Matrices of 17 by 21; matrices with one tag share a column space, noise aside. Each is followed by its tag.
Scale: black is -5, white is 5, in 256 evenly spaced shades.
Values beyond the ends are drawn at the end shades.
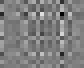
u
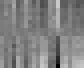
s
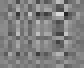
u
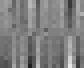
s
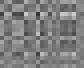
u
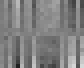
s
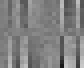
s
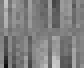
s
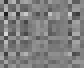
u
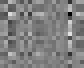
u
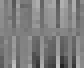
s
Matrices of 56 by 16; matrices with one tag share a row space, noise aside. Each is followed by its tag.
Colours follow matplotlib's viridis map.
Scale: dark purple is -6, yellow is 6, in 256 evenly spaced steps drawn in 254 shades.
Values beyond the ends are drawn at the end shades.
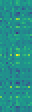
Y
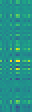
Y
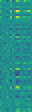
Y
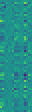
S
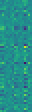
S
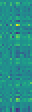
Y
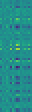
Y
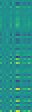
Y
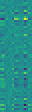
S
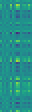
Y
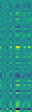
Y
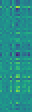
Y
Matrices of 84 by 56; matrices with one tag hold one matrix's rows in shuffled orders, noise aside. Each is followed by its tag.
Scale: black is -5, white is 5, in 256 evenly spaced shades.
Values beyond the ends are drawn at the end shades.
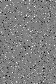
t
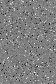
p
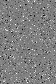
t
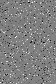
t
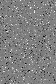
t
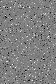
t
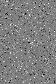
t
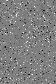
t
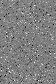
p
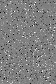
p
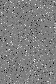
p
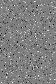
p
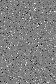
p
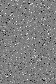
t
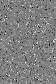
p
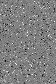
t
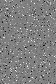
t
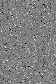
t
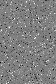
p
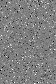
p
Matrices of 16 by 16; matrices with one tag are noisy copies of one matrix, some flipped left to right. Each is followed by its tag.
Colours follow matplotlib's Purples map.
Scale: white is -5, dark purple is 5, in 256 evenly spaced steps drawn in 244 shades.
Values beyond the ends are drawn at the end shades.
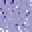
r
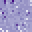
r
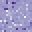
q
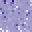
r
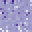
r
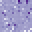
r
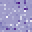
q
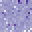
r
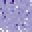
r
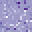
q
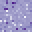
q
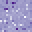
q
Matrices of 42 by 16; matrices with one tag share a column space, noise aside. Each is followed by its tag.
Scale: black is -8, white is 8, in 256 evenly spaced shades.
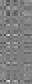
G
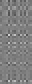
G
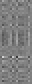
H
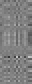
H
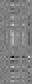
H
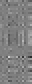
H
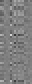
G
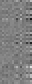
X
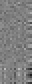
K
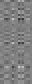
X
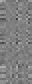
X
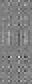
H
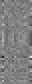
H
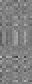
H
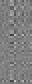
G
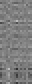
K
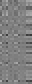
G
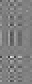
H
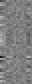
H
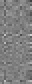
G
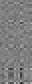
K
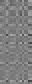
G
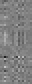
H
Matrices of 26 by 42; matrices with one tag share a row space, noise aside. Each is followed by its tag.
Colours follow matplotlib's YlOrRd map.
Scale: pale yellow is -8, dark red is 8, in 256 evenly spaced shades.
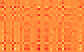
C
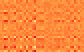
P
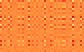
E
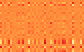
E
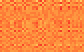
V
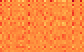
E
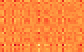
C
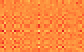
C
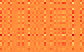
E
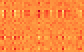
C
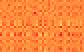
V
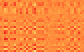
P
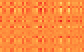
V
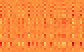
E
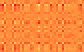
C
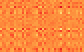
V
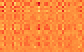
C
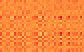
V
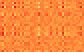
C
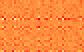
C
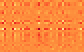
C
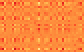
C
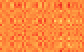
V
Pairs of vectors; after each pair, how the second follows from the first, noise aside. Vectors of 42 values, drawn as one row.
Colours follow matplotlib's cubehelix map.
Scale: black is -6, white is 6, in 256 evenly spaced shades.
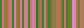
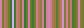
negated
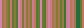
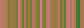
shrunk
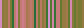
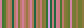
copied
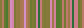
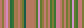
negated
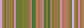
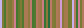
copied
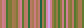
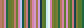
scaled up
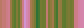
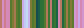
scaled up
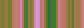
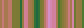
negated
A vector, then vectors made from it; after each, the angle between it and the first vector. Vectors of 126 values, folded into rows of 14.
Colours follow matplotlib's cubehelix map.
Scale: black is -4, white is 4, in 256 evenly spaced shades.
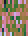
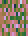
partly aligned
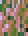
orthogonal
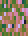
orthogonal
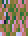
orthogonal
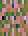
partly opposed
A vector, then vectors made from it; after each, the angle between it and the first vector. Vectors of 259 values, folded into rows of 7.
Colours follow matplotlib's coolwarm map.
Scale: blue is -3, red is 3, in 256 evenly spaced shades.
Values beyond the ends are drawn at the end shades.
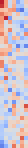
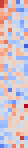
nearly parallel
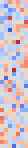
partly opposed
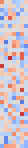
orthogonal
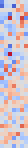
partly opposed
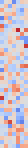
orthogonal
